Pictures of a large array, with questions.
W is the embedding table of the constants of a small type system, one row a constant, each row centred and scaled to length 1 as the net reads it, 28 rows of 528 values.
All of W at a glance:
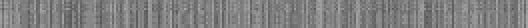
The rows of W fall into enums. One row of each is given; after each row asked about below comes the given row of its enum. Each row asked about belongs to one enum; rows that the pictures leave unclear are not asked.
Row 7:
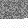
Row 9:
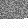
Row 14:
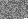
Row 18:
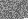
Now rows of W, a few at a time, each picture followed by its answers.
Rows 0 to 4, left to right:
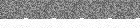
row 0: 9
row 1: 18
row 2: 18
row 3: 14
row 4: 7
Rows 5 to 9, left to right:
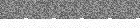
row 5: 9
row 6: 14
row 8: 9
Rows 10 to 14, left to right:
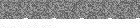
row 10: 7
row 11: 7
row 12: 18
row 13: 7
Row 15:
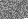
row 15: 18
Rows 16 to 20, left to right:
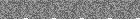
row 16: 14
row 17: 14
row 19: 14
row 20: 18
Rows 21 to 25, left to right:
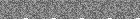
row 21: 14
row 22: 14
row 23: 14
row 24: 18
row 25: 7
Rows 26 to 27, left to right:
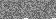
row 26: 7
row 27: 18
